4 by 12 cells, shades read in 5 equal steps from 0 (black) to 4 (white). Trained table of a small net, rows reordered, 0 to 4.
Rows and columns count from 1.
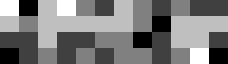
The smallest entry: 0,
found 5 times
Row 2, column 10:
3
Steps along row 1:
down up up down down up down down up down same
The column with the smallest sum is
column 9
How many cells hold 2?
12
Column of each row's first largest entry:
1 1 3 11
